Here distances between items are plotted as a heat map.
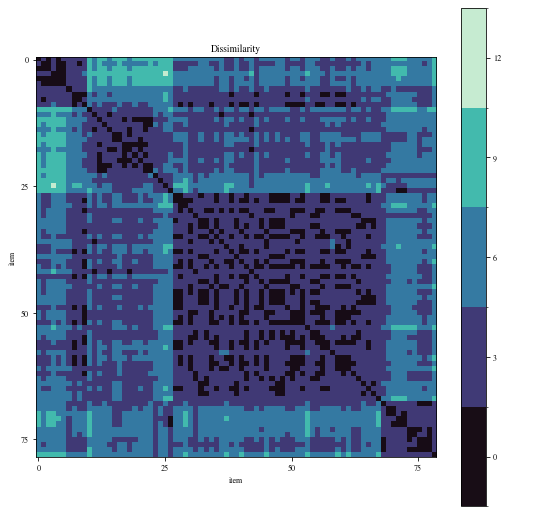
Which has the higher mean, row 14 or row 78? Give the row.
78
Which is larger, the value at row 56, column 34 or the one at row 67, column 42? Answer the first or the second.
the second
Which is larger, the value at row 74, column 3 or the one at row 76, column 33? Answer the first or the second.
the first
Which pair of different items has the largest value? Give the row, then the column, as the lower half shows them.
25, 3
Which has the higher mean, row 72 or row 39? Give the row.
72
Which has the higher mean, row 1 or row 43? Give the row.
1
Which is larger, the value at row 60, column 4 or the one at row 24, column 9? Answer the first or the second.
the second
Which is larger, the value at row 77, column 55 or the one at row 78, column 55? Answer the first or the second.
the second
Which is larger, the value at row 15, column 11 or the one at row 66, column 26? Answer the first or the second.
the second
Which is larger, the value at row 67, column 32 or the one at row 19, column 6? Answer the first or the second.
the second
